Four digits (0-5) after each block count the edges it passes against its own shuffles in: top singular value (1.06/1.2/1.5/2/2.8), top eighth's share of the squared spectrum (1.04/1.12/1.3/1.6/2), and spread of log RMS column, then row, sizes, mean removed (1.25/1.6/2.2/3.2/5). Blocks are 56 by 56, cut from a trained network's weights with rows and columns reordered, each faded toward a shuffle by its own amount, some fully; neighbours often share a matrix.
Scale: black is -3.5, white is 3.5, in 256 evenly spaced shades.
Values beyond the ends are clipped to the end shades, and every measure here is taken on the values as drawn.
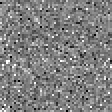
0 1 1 0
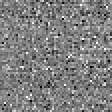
1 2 1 1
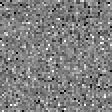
0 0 1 0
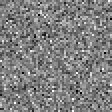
0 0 0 0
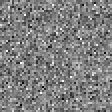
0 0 0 0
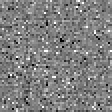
1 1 1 0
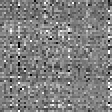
3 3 3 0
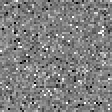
0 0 0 0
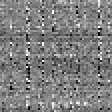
3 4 3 1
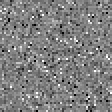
0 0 0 0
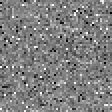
0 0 0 0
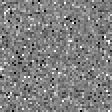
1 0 0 0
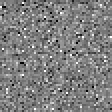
0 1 0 0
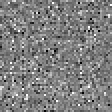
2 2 2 0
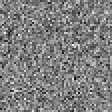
2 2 0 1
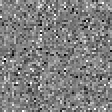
1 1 1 0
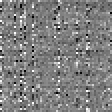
3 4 3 0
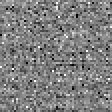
2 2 1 0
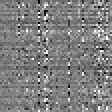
3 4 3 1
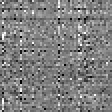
3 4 3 1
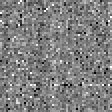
2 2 0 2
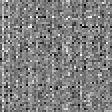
3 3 1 2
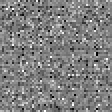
2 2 2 0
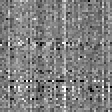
4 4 1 3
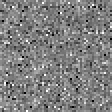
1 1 0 1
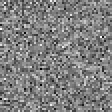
0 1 1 0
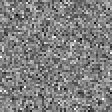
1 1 0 0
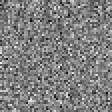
2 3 1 0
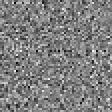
3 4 2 2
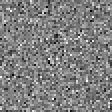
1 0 0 0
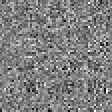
3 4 2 2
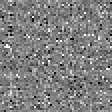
1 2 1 0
